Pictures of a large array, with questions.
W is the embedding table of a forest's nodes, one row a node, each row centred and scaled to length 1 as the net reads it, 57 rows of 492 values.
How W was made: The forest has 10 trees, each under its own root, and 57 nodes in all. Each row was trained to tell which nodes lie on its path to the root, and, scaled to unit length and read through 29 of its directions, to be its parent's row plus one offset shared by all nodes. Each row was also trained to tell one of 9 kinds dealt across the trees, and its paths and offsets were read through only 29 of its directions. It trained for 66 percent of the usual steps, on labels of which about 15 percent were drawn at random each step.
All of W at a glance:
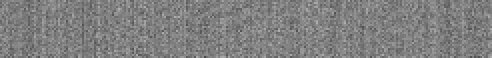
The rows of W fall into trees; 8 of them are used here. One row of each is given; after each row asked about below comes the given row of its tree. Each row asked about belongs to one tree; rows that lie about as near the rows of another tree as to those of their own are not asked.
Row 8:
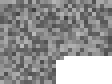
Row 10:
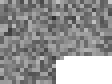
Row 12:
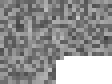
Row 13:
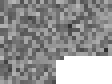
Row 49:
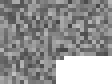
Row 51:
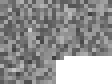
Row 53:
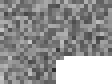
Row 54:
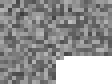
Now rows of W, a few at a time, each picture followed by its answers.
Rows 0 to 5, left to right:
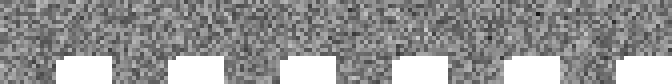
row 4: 51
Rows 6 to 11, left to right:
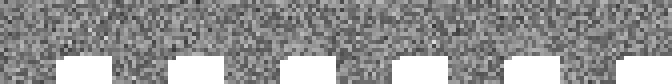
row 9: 8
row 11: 8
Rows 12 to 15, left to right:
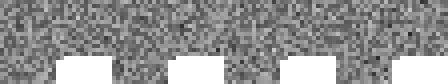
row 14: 12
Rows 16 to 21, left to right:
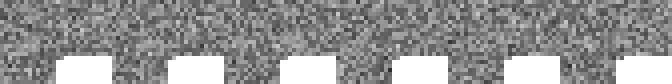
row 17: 12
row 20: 49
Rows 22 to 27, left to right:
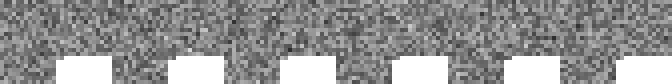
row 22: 49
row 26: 53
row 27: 12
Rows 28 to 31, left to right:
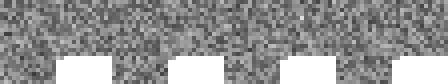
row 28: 49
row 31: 12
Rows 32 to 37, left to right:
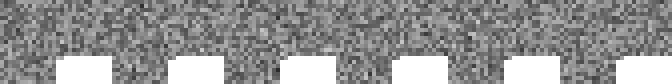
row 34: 54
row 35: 8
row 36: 10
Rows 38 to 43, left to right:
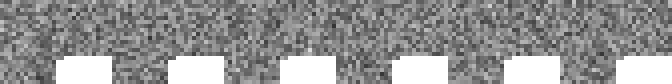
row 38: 49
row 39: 8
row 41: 49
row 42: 12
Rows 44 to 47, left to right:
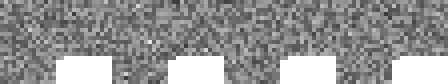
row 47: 54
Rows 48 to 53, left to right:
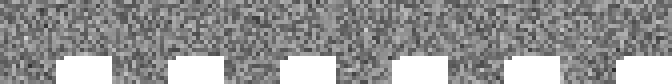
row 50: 13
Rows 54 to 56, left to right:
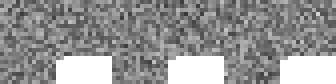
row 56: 49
